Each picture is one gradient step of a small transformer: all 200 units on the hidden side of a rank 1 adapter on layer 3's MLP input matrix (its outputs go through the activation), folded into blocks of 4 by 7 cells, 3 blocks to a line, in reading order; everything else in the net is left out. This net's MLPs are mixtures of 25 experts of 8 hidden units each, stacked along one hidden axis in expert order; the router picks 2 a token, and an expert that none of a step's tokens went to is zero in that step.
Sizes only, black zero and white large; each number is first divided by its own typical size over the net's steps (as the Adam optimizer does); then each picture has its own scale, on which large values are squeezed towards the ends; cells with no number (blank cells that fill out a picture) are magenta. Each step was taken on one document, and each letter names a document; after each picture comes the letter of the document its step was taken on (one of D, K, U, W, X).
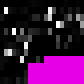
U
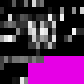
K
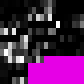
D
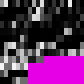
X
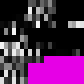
X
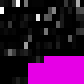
U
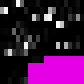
U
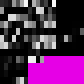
K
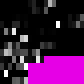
D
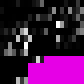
U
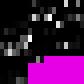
U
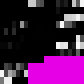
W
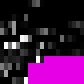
D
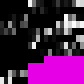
W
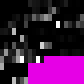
D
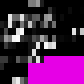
K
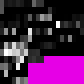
D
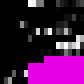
W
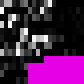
X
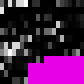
D
